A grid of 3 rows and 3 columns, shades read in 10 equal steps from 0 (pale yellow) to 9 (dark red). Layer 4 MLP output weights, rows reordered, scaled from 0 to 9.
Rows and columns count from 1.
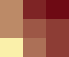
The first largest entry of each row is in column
3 3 3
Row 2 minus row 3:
4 1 0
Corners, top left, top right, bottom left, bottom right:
4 9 0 7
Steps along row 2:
up up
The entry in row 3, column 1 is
0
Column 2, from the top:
8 6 5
